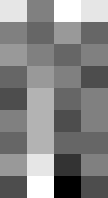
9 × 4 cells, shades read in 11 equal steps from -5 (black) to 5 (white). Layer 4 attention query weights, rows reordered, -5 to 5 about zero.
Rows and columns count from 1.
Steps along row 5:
up down up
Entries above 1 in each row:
3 0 0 0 1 1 1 1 1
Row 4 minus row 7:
0 -1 1 -1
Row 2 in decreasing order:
1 0 -1 -1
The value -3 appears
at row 8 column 3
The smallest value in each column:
-2 -1 -5 -2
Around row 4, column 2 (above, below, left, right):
0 2 -1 0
